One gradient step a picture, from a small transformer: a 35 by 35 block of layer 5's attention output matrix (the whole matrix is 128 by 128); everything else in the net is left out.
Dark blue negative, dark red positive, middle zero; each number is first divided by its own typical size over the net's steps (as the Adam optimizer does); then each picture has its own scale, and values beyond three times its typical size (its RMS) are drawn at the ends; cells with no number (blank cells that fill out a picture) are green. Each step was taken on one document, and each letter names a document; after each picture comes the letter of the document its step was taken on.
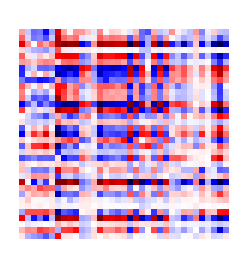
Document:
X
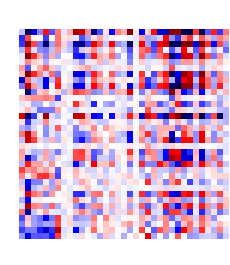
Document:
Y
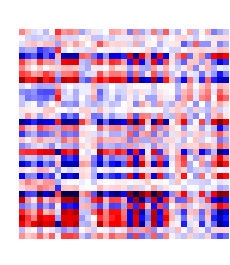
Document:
X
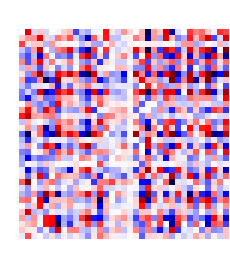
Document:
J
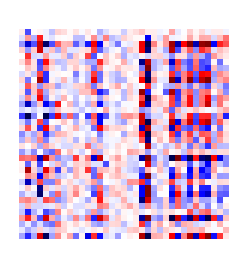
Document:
J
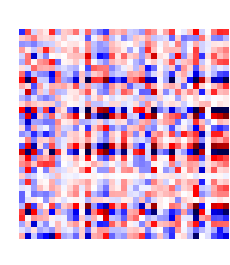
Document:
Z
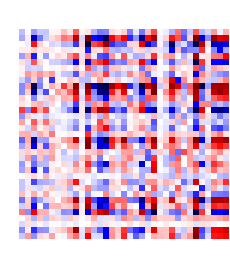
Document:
Z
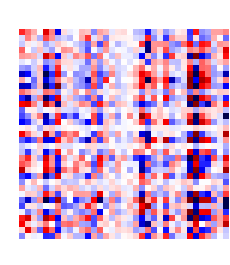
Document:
J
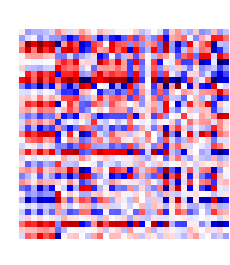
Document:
X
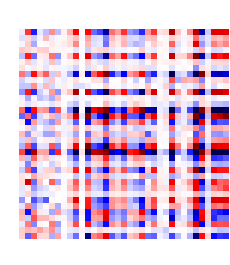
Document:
Z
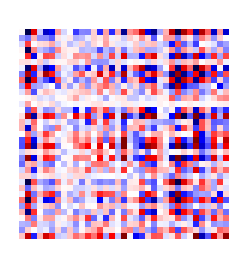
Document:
Z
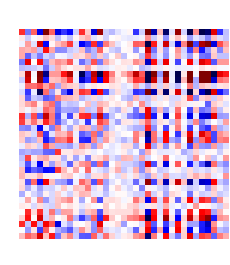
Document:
J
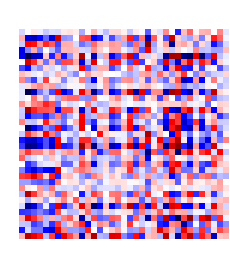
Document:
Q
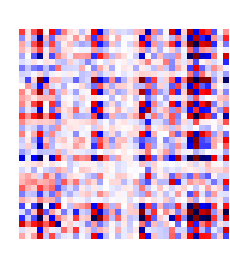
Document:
J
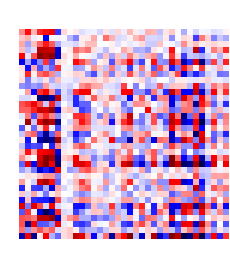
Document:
Q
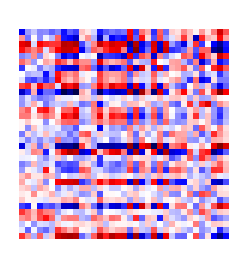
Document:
X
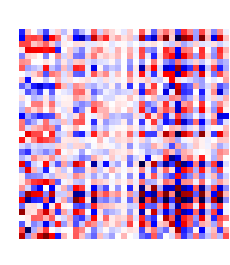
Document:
Y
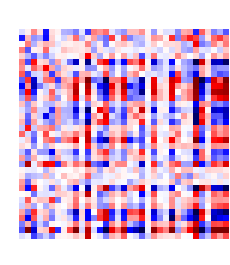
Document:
Z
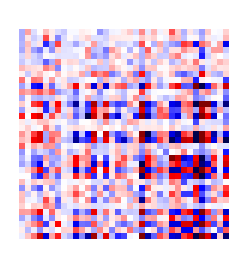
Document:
J
